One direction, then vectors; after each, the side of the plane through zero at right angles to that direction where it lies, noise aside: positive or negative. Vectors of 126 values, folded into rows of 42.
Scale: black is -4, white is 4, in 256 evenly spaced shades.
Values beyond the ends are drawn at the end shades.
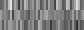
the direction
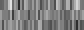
positive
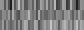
negative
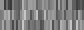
negative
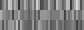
positive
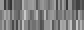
negative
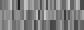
positive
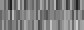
negative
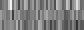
positive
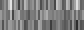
positive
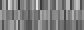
positive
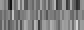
negative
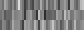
negative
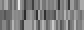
negative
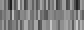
negative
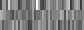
positive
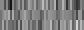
negative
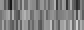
negative
